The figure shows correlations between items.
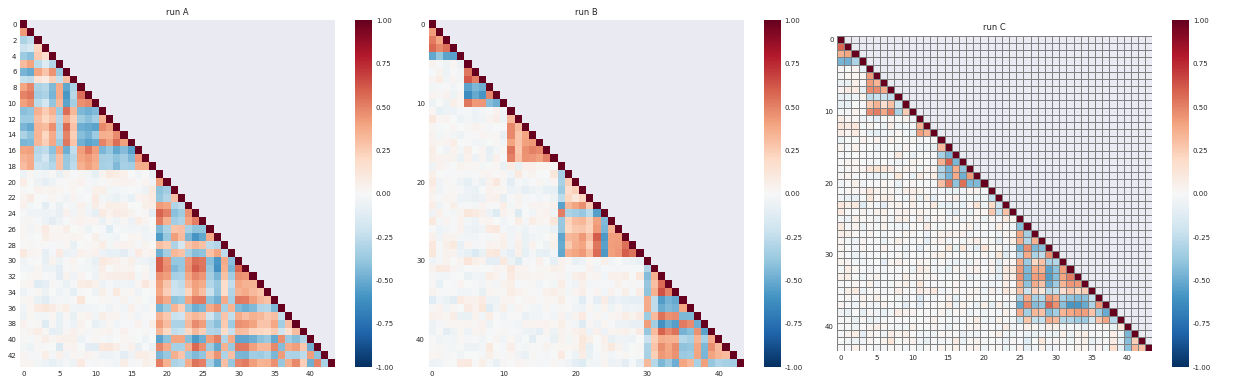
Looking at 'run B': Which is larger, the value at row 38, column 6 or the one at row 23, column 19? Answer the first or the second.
the second
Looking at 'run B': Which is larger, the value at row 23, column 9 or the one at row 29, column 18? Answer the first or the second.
the first
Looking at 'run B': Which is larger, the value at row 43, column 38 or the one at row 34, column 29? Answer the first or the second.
the first
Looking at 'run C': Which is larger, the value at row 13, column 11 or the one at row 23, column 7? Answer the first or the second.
the first
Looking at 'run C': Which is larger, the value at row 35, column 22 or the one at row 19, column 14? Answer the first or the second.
the first
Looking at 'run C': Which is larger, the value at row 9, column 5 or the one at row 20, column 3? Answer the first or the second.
the first
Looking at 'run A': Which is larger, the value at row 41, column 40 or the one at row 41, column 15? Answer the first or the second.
the second
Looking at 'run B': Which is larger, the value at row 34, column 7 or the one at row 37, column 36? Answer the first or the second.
the first
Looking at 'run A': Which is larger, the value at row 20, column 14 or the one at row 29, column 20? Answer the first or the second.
the first
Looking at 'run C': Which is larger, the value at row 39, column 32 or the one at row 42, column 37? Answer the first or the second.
the second
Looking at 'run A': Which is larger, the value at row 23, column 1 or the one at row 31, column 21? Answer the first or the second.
the first
